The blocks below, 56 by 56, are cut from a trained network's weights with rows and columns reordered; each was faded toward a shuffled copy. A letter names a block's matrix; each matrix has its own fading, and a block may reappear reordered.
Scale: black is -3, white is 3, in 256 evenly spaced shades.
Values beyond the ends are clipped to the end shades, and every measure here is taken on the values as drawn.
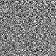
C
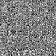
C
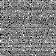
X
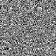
C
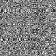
C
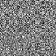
C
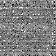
X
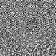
C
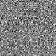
C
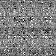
X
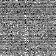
X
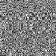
C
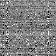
X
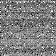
X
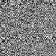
C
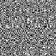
C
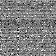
X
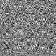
C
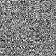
C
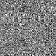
C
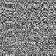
C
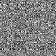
C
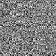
C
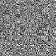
C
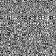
C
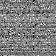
X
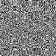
C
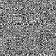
C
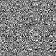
C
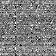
X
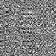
C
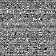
X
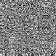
C
